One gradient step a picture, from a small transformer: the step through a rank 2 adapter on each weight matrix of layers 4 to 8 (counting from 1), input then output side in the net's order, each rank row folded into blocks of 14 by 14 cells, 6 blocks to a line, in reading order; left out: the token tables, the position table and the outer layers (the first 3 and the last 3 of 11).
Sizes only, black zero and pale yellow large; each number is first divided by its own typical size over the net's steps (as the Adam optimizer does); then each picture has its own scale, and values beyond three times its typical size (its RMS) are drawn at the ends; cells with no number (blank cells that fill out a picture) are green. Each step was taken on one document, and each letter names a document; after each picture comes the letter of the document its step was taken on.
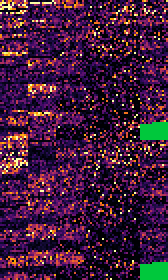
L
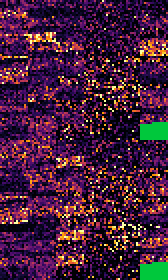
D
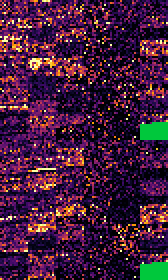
L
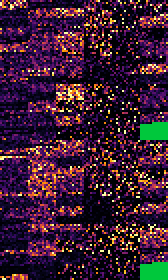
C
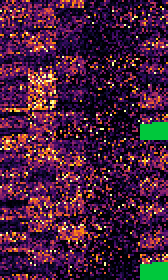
D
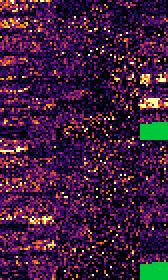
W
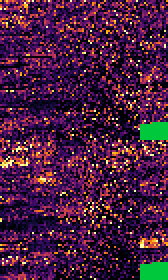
L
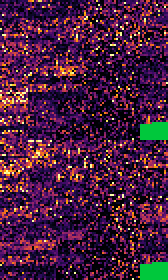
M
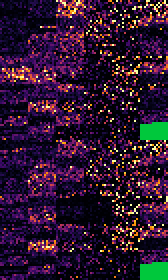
C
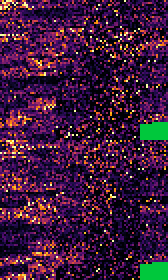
W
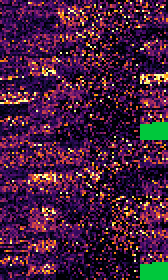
L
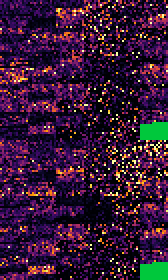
C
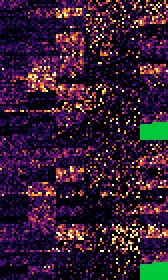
C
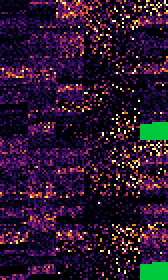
C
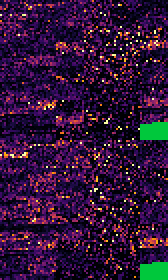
W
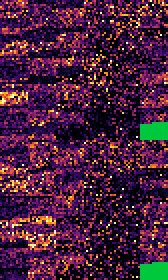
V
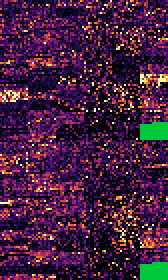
L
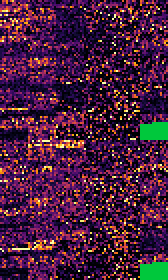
D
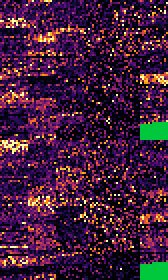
L
